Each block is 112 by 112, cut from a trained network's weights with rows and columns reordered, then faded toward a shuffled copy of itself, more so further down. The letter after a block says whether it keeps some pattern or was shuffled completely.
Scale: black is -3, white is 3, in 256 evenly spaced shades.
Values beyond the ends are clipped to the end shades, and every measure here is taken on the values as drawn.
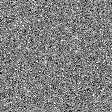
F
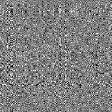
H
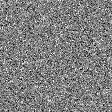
F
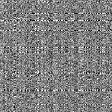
H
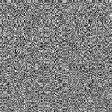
H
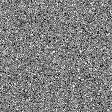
F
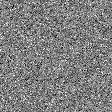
F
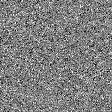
F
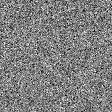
F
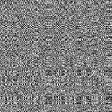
H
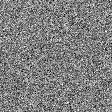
F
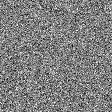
F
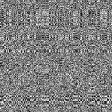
H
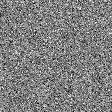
F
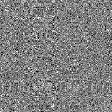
H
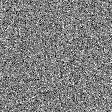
F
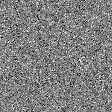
F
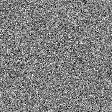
F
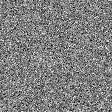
F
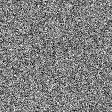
F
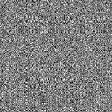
H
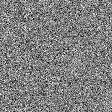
F
